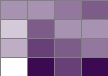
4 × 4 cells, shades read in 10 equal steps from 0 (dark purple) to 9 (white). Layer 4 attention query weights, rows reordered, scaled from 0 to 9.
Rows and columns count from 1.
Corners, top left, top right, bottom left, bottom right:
5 3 9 0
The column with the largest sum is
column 1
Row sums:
17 20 15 11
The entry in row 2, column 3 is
5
